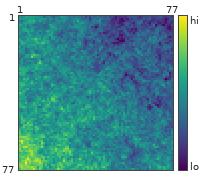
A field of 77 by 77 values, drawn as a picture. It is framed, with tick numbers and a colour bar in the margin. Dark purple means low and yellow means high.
The ninth with the highest average is the bottom left. Neither half mirrors the other. The field is mottled with small blotches. The field climbs toward the bottom left. No regular stripes run through it.
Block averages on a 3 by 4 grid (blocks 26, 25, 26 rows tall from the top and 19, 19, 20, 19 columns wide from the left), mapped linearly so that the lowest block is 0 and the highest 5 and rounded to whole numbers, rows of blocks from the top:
3200 | 3321 | 5422
